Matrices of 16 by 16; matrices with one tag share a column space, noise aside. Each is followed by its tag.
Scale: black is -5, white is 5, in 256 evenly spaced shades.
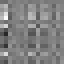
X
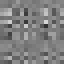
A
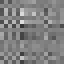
A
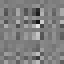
A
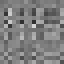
A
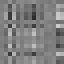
X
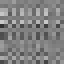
A
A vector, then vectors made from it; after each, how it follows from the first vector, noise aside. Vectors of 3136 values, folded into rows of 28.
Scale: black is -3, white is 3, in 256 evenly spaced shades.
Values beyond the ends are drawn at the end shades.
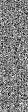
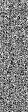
reversed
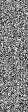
negated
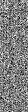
reversed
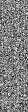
negated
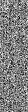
reversed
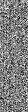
reversed
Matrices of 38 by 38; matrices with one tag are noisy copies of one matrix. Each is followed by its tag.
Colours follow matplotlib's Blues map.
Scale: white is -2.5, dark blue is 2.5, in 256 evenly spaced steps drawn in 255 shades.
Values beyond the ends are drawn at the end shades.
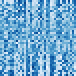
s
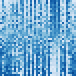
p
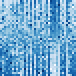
p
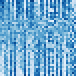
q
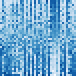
p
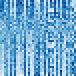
q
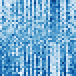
p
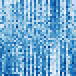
p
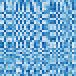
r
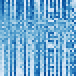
q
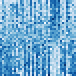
p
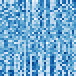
s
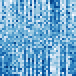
p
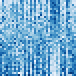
p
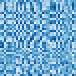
r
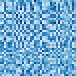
r
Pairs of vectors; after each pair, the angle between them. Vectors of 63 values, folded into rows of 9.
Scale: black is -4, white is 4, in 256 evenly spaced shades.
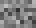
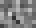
partly opposed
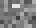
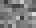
partly opposed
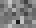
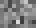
nearly opposite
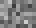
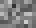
nearly parallel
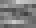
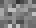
partly opposed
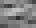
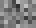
orthogonal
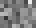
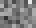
nearly parallel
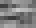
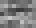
nearly opposite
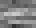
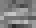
nearly parallel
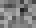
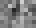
partly opposed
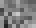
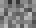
partly opposed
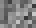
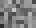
partly opposed
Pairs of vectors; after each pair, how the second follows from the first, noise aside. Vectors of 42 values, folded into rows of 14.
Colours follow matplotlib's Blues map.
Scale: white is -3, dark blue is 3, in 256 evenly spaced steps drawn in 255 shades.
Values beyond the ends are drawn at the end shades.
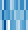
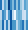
wrapped around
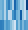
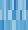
shrunk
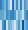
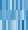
shrunk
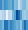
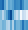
reversed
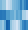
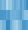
shrunk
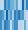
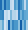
wrapped around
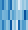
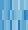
shrunk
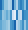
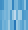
shrunk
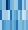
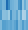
shrunk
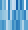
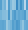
shrunk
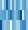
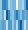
reversed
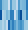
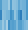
shrunk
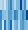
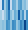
wrapped around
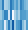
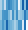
wrapped around
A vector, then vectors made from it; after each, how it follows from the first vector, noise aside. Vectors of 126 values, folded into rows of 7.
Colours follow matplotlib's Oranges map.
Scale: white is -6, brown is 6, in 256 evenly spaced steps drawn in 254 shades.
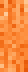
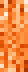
scaled up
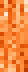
scaled up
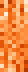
scaled up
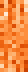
scaled up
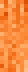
negated
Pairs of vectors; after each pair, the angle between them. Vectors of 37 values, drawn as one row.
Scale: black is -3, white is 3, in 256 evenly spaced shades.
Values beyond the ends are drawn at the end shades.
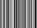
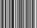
nearly opposite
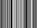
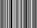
nearly parallel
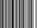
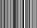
orthogonal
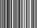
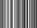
orthogonal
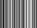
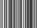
partly opposed
